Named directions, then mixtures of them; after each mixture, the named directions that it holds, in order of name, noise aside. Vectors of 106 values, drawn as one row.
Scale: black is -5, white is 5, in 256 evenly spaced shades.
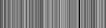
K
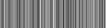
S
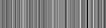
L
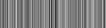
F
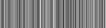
S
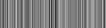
F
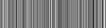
F, L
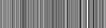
L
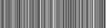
L, S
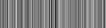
F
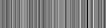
L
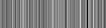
L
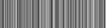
F, S
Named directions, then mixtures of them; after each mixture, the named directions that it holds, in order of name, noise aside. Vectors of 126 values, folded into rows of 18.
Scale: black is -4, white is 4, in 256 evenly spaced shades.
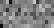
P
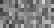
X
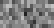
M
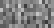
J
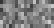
M, X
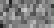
M, P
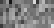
P, X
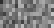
J, X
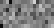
P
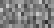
J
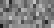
J, P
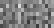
J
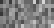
P, X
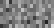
J, P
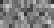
M, X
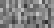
J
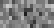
M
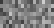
X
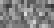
M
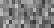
M, X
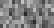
M, X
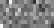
P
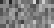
P, X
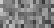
X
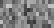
J, M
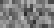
M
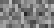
J, M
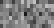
M, P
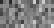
P, X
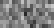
M
